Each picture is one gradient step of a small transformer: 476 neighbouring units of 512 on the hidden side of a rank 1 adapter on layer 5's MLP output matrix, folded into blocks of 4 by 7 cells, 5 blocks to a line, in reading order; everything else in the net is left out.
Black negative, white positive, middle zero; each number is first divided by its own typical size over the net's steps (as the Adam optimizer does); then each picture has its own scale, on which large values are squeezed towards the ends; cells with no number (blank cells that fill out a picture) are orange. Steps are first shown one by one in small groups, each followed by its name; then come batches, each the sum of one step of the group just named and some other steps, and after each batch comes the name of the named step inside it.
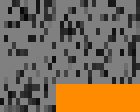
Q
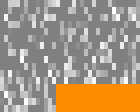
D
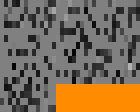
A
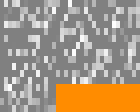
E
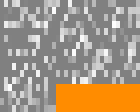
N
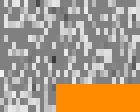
D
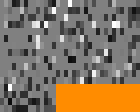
E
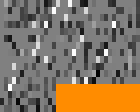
N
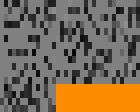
A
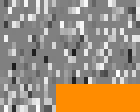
D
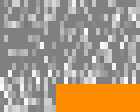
N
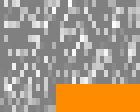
D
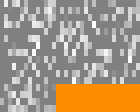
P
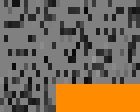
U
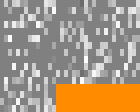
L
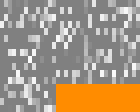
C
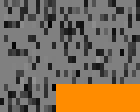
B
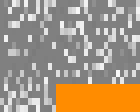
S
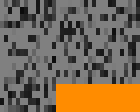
B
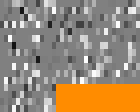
L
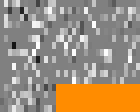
P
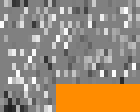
C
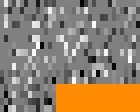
P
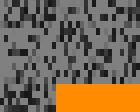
B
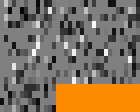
P
